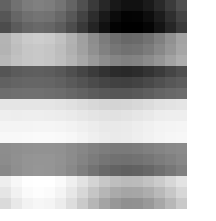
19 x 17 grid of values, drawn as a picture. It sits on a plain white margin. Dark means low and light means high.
Average level on the scale: 60%. Ninth with the highest average: bottom left. Ninth with the lowest average: top right. Lone odd cells: none. Stripes: horizontal, repeating 3 times.
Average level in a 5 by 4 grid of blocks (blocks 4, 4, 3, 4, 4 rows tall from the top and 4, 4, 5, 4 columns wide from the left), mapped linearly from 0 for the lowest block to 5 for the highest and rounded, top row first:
2 2 0 1 / 3 3 1 2 / 4 4 4 4 / 4 4 4 4 / 5 5 3 4
